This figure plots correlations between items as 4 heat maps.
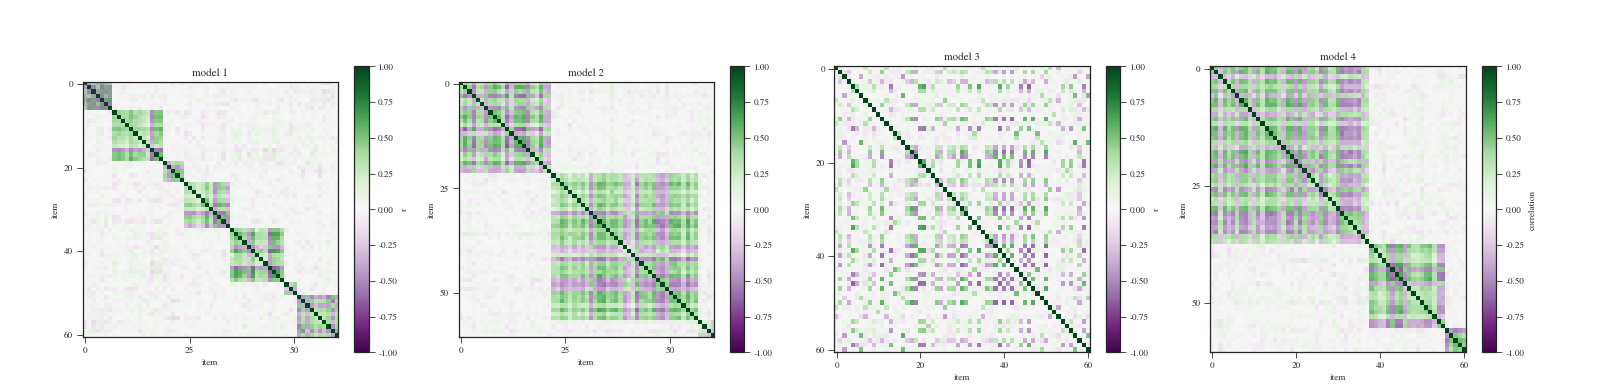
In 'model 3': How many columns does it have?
61
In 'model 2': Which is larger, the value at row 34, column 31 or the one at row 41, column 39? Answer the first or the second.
the second
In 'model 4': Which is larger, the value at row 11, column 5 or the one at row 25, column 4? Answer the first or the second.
the first
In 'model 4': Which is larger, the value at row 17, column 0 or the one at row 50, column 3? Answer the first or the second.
the second
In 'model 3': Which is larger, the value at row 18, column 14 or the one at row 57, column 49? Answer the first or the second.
the second
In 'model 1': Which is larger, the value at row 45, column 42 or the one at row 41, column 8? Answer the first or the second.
the first
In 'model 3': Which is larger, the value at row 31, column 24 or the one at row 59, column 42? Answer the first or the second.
the first
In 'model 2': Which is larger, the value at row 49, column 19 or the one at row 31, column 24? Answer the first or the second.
the first
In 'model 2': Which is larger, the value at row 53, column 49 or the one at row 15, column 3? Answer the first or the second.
the first
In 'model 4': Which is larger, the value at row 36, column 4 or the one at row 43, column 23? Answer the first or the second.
the first
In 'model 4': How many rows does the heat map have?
61
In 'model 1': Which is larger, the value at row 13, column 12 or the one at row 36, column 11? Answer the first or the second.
the first
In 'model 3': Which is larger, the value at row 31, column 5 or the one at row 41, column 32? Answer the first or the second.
the second
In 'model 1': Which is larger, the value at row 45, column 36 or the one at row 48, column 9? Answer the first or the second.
the first
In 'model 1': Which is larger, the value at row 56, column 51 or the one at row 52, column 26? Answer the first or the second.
the second
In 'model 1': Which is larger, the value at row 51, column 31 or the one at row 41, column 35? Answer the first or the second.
the second
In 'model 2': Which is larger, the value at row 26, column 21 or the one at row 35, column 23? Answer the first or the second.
the second
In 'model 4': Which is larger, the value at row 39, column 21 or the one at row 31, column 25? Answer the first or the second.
the first
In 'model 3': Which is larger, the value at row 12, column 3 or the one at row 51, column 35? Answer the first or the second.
the second
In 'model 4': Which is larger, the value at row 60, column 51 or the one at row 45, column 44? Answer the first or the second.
the second
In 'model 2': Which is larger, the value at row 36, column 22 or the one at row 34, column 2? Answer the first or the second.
the first
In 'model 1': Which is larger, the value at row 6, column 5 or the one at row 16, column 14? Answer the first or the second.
the second
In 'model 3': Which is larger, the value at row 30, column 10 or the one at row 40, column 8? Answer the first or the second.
the first
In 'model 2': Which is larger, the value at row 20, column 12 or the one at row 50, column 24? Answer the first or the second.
the second
